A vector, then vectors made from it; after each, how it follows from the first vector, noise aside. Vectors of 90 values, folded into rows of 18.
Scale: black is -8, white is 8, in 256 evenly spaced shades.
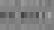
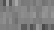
wrapped around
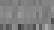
wrapped around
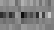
scaled up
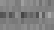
copied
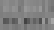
wrapped around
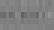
shrunk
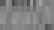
wrapped around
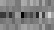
scaled up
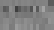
wrapped around
